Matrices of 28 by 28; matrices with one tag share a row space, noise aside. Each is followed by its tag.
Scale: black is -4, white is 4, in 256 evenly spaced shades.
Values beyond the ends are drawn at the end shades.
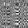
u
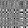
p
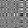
p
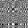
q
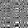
u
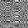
u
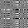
u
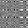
p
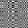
q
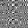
q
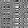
u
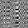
u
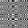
q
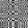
q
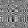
q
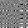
p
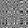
p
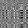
p
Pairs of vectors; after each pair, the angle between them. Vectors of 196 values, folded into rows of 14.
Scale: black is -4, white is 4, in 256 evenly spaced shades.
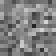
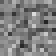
nearly opposite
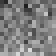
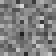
orthogonal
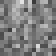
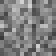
nearly parallel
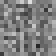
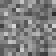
partly aligned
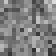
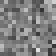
nearly parallel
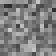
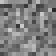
nearly parallel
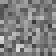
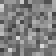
partly opposed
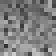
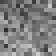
nearly parallel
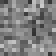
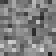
nearly parallel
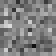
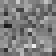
nearly opposite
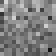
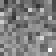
nearly opposite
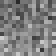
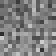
nearly parallel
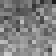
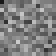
orthogonal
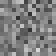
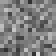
orthogonal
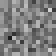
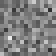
nearly opposite
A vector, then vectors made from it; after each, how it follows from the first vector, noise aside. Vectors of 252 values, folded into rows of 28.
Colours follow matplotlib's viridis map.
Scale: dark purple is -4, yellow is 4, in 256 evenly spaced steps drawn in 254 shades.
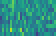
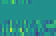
partly zeroed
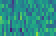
negated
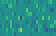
partly zeroed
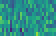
negated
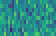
negated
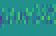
partly zeroed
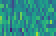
negated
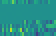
partly zeroed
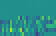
partly zeroed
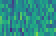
negated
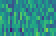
negated
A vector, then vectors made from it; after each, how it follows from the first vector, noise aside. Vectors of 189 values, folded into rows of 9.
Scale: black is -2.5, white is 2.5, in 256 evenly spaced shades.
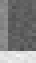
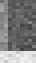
copied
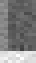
copied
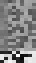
sign-scrambled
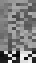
sign-scrambled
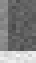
copied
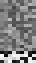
sign-scrambled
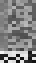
sign-scrambled
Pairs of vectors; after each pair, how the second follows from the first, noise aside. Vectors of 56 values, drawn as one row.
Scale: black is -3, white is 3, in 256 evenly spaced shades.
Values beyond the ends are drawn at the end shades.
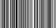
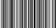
wrapped around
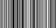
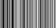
wrapped around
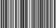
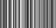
shuffled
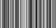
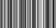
wrapped around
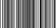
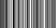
wrapped around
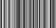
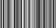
wrapped around
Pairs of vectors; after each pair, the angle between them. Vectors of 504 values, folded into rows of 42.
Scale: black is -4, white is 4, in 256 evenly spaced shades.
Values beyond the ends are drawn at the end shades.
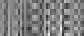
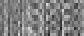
nearly opposite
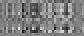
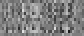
nearly opposite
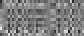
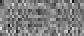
nearly parallel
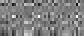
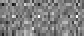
nearly parallel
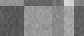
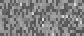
orthogonal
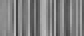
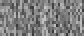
partly aligned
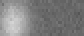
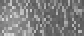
partly aligned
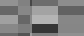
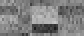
nearly parallel
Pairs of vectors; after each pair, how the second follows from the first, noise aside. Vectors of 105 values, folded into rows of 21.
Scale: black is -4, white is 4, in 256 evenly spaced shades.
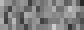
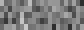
sign-scrambled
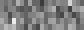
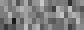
negated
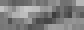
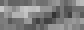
copied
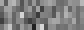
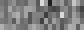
reversed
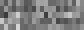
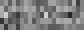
negated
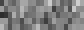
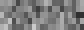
reversed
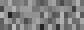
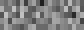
reversed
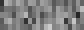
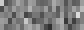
sign-scrambled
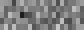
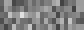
sign-scrambled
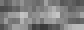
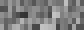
sign-scrambled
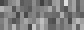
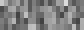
sign-scrambled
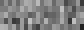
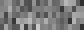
sign-scrambled
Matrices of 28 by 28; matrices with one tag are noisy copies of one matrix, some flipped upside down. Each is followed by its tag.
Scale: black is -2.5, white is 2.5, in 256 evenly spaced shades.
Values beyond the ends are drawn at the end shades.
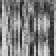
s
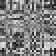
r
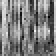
s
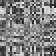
r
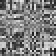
r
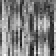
s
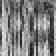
s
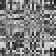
r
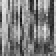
s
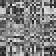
r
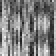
s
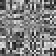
r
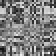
r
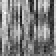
s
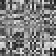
r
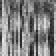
s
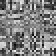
r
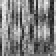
s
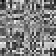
r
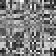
r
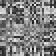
r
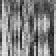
s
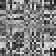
r
